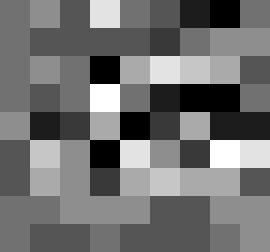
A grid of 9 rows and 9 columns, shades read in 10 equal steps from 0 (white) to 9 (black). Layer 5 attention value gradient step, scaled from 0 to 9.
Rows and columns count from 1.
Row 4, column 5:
5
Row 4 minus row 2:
0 0 -1 -6 -1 1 4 5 1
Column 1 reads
5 5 5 5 4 6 6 5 5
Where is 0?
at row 4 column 4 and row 6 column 8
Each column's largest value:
6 8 7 9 9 8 9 9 8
